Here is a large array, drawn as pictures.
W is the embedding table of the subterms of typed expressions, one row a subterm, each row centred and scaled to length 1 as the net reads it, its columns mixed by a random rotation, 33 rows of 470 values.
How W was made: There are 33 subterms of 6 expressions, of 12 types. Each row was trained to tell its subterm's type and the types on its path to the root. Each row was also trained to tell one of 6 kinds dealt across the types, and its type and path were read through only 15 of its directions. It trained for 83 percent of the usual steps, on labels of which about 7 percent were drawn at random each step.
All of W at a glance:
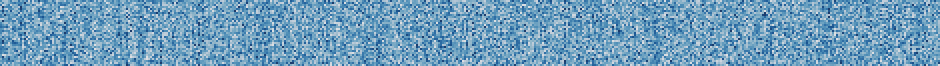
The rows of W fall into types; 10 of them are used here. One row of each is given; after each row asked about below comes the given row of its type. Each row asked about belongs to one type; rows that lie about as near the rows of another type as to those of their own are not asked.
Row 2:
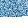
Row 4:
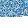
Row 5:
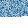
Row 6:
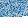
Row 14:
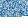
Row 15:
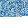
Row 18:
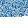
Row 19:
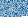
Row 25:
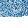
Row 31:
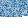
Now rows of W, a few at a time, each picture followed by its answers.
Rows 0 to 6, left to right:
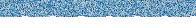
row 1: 4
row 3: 5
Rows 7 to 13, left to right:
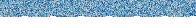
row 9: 31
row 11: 2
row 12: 4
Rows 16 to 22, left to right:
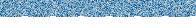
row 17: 2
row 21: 14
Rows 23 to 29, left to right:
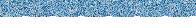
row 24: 14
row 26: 14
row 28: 25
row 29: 2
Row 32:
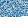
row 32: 19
